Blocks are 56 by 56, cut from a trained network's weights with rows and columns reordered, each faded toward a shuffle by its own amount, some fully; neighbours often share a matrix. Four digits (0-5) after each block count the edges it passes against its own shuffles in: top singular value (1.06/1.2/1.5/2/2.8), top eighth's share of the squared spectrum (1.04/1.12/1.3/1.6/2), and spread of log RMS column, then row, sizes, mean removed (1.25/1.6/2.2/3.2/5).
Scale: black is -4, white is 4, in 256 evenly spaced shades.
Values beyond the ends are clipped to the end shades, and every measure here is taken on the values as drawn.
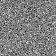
0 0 0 0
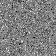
0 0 0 0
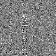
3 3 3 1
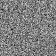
0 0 0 0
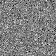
0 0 0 0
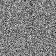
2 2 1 0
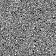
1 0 0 0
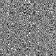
3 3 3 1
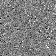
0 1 1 0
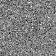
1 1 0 0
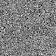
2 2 1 0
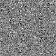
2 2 2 0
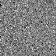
2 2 1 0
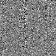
2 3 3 0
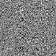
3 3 2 1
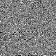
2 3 0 2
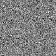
2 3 1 1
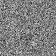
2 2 0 0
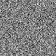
2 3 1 0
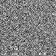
3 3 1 1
